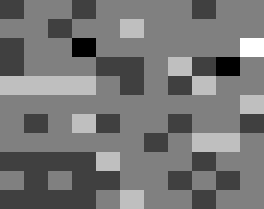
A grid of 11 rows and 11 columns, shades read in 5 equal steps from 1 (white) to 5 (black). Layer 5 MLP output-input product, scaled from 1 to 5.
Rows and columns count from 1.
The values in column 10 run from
2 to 5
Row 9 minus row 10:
1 0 1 0 -2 0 0 -1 1 -1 0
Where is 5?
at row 3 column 4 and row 4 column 10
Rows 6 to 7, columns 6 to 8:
3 3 3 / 3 3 4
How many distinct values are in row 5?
3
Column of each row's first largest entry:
1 3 4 10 6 1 2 7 1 2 1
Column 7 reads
3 3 3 3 3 3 3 4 3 3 3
